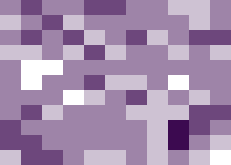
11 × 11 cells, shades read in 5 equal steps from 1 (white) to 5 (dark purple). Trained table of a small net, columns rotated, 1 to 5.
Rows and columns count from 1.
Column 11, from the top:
3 3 4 2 3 3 3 4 3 2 1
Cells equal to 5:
2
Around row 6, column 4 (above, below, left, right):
3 1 3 4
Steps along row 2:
up up down up same same same same down up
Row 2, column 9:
3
